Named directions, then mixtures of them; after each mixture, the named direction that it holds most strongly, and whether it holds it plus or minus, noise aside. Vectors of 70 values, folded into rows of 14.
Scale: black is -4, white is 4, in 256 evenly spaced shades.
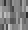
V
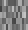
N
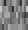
V, plus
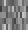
N, plus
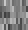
V, minus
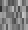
N, plus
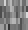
V, minus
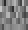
N, minus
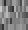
V, plus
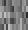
V, plus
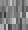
V, minus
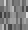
V, minus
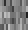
V, plus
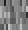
V, plus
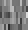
V, minus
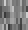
V, minus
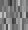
N, plus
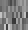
N, plus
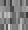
V, plus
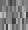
N, plus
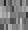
V, plus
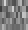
N, plus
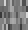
V, minus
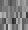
N, plus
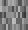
N, minus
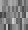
N, minus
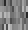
V, plus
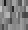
V, plus
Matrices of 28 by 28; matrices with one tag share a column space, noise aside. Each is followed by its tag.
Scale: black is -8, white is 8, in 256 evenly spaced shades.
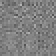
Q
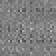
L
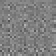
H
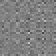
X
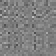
Q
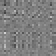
Q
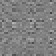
X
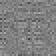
X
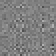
H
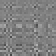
H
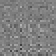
H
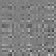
H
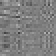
Q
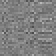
X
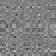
H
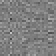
X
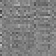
Q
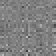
H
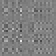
L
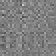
Q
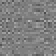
X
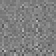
H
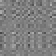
Q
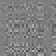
H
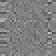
X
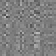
Q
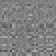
H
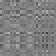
Q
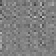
Q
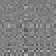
H
